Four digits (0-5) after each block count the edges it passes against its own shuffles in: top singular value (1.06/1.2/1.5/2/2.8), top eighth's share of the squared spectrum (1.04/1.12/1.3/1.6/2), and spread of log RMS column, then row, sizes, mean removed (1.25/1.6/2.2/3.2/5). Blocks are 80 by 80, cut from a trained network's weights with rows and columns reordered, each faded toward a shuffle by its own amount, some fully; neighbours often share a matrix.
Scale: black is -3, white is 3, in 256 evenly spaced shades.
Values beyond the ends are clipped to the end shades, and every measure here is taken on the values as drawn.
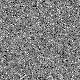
0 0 0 0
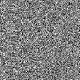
3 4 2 1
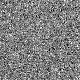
0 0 0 0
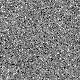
0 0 0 0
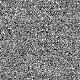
1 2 1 0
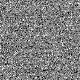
1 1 1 0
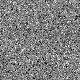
0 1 0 0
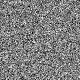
1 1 0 0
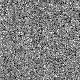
0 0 0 0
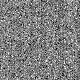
2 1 0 0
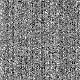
3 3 1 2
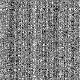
4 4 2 3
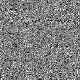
3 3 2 2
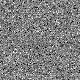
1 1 0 0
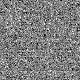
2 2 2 0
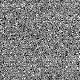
1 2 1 0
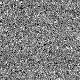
1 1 1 0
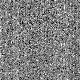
2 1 0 0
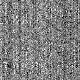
3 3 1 2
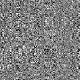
3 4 3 2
